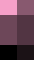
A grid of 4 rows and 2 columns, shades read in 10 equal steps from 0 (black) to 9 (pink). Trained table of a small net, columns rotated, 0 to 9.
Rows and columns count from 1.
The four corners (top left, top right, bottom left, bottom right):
9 5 0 1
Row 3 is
4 3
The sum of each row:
14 7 7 1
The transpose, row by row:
9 4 4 0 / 5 3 3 1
